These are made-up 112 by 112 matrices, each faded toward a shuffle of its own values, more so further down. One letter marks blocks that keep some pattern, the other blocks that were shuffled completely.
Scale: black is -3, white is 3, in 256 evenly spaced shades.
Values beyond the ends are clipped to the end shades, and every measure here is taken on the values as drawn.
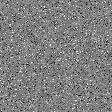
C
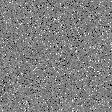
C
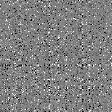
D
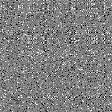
D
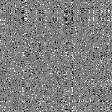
D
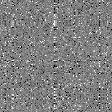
D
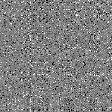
D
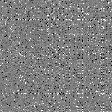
D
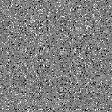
D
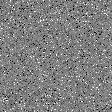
C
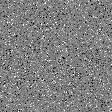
C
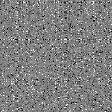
D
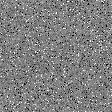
C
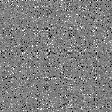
D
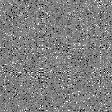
D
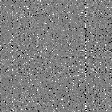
D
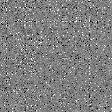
D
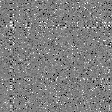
D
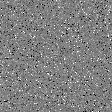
C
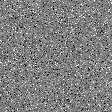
C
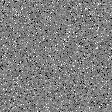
C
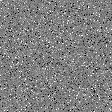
C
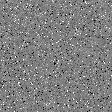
C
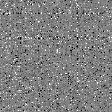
D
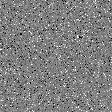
C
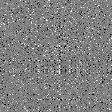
D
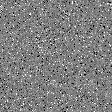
C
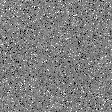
C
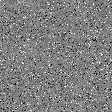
C
